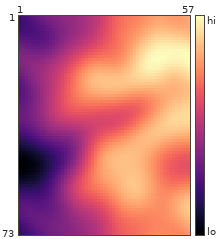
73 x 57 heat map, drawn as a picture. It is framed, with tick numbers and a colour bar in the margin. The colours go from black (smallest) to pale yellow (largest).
The field is smooth, with broad soft blobs. There is an overall slope up to the right. There are no lone odd cells. The ninth with the lowest average is the bottom left. The ninth with the highest average is the top right.
